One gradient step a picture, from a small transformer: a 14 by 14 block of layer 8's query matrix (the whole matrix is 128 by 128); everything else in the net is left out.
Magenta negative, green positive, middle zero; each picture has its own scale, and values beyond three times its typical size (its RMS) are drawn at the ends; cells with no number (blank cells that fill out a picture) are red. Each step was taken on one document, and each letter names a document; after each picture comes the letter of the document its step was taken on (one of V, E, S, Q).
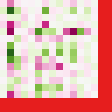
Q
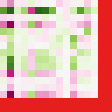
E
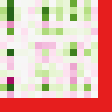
Q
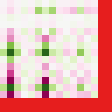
Q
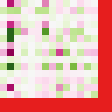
Q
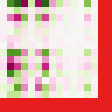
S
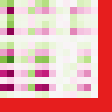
E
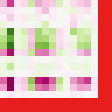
E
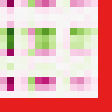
E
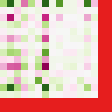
S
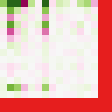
S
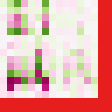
S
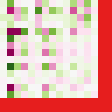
Q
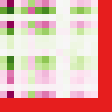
E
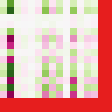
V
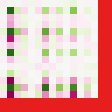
V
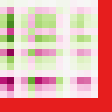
E
